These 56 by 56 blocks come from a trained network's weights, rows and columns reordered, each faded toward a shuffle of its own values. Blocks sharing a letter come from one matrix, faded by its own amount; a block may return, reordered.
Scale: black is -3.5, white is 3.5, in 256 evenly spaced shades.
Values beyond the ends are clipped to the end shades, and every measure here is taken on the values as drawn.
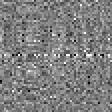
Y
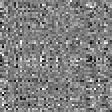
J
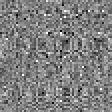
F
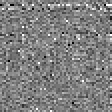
F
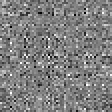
J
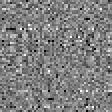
Y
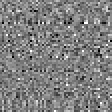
Y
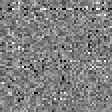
Y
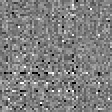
F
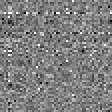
F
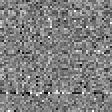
Y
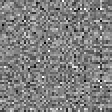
F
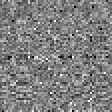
Y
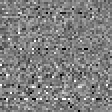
Y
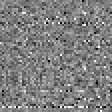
Y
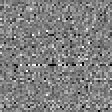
Y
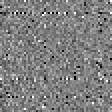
F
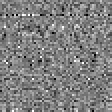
Y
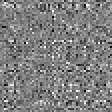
J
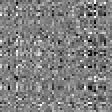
J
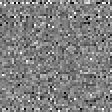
Y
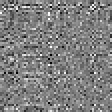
J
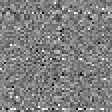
F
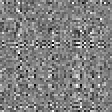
J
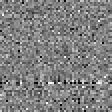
Y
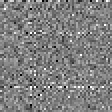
F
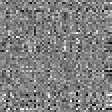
J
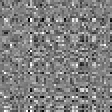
J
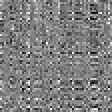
J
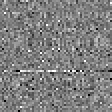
Y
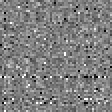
F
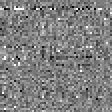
Y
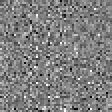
F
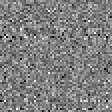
Y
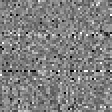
Y
